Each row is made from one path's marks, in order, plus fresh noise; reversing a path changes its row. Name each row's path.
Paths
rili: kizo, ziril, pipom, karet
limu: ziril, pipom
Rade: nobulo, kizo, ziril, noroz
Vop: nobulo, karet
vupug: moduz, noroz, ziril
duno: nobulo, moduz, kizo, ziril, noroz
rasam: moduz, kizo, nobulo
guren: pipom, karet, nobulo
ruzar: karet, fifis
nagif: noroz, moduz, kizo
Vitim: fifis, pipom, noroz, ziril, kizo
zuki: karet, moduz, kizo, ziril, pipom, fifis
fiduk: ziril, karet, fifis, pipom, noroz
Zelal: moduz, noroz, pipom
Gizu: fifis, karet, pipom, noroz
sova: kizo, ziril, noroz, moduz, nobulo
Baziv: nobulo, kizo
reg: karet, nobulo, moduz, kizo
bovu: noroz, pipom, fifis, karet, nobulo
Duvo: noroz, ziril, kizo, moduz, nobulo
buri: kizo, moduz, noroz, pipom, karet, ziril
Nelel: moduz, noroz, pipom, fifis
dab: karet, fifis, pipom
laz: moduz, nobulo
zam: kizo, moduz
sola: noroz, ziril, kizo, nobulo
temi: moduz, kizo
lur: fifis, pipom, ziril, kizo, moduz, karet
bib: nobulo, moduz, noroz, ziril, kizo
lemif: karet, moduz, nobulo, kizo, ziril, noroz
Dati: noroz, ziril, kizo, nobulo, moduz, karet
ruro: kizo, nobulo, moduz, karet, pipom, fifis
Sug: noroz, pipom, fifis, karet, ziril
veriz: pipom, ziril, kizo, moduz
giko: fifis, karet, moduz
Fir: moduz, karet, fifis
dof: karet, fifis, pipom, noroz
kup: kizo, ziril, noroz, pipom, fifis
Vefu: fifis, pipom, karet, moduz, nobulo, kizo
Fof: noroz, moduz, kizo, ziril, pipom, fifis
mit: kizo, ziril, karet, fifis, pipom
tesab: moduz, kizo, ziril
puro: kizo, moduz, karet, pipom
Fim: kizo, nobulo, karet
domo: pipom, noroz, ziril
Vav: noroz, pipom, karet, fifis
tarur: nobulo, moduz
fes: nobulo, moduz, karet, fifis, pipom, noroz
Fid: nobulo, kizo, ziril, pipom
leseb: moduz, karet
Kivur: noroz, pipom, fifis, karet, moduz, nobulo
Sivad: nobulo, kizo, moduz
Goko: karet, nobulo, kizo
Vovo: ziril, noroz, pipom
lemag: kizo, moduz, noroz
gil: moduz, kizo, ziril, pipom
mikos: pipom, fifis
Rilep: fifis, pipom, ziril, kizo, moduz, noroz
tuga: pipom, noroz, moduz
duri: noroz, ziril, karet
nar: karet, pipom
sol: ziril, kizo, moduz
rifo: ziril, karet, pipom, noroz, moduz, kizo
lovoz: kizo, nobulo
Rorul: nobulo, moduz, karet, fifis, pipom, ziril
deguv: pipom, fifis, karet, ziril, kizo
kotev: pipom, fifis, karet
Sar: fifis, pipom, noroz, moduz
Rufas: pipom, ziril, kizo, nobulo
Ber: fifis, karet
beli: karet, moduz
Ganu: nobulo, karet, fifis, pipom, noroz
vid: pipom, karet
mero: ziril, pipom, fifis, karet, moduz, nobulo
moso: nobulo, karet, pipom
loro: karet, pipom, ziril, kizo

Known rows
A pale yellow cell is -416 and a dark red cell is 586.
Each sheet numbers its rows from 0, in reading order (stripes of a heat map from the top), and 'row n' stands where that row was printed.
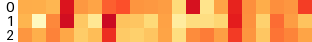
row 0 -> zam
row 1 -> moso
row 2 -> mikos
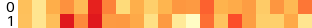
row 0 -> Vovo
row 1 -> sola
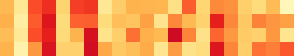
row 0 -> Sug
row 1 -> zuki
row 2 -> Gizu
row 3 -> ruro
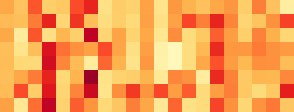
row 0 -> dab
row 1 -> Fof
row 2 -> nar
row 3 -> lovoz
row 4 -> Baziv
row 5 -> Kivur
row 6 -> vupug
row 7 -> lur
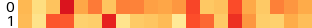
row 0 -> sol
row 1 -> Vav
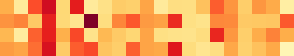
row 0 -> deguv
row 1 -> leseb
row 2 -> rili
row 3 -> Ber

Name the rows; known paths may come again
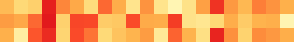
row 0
Baziv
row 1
Ber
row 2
zuki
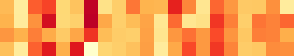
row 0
Gizu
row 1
ruro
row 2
mikos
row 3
kup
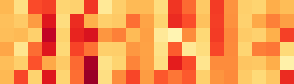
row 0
Vav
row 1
Rilep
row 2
Duvo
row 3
lur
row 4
dof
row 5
vupug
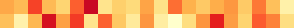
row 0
dab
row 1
Fid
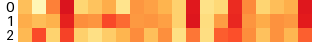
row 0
rifo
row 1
zam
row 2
temi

